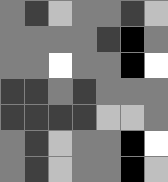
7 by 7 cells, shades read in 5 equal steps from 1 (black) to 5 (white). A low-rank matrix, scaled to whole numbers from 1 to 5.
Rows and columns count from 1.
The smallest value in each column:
2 2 2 2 2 1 3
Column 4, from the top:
3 3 3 2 2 3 3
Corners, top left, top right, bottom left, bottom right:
3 4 3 4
